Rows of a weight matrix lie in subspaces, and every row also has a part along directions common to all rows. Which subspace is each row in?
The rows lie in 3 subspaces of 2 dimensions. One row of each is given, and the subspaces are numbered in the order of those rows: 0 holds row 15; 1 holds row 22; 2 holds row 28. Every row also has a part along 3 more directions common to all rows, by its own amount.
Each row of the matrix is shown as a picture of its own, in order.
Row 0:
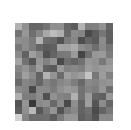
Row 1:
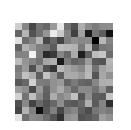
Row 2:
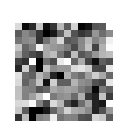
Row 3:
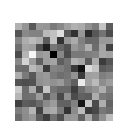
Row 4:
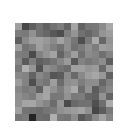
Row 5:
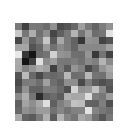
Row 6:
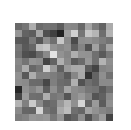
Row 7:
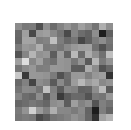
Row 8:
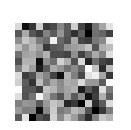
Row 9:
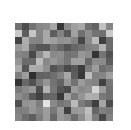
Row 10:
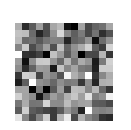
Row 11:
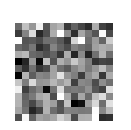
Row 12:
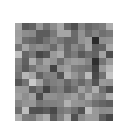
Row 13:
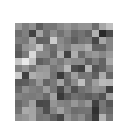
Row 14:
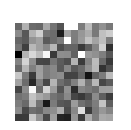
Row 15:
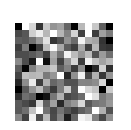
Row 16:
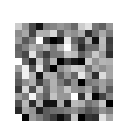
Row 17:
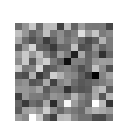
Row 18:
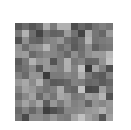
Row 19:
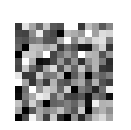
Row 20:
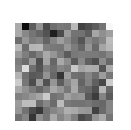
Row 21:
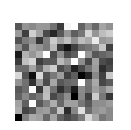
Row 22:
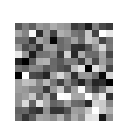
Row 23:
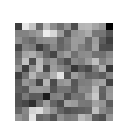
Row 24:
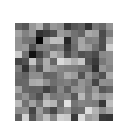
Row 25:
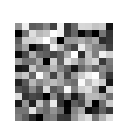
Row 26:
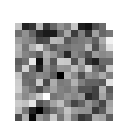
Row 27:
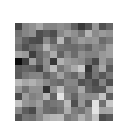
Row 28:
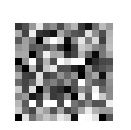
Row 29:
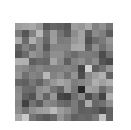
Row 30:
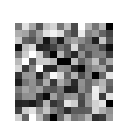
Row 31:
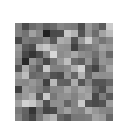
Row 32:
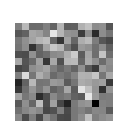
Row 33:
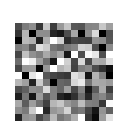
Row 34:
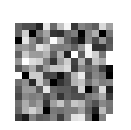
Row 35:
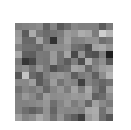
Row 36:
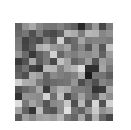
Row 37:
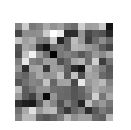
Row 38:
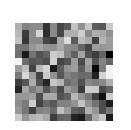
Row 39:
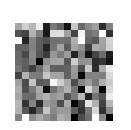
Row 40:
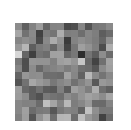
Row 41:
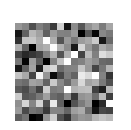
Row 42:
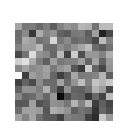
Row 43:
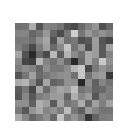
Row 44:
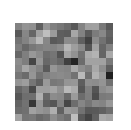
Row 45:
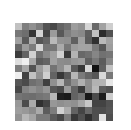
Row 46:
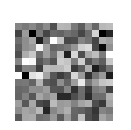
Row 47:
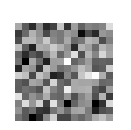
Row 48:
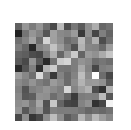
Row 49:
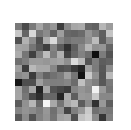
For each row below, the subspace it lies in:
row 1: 2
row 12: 2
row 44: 2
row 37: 0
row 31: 0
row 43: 2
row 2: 0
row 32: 0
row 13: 1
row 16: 2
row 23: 0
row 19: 2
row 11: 1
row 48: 0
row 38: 1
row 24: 2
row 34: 1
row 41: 0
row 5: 2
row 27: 1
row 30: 0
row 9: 2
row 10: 2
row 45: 1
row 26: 0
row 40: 2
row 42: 1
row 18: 1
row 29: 1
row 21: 2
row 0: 2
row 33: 1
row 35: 1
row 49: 2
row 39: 1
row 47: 0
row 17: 0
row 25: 0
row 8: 0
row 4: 0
